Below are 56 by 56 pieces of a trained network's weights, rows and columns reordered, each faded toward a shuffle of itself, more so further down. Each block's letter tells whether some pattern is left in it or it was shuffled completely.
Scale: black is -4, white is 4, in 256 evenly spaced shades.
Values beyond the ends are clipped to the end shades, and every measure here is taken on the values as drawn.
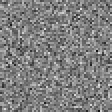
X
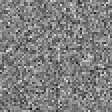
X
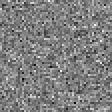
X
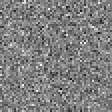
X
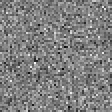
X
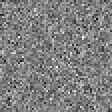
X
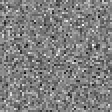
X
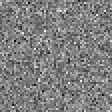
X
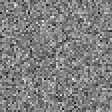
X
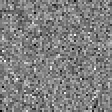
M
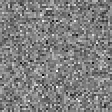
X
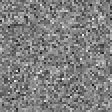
X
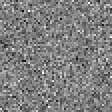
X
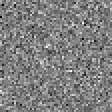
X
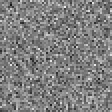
X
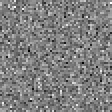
M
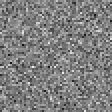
X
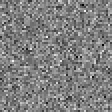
M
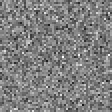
M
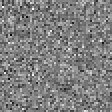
X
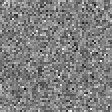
X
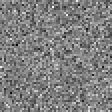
M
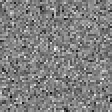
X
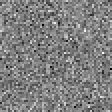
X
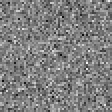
X
